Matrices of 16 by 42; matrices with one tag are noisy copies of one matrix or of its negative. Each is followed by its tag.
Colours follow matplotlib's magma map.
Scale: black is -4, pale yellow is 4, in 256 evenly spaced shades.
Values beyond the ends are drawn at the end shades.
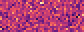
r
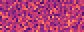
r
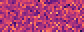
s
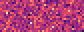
s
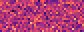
s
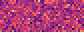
s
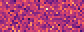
s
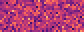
s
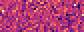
r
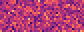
s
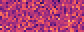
r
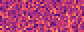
r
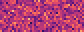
s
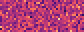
r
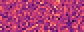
r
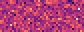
s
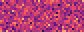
s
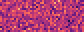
r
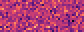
r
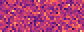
s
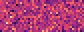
s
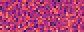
r
